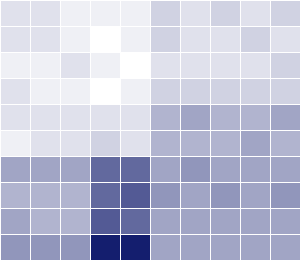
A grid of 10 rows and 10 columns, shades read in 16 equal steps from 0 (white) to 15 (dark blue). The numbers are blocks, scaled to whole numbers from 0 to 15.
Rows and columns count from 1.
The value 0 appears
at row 2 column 4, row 3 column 5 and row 4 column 4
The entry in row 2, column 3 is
1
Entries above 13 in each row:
0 0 0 0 0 0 0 0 0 2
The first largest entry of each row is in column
6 6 10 6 7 9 4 5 4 4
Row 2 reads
2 2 1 0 1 3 2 2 3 2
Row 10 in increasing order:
6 6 6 6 6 7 7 7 15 15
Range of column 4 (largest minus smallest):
15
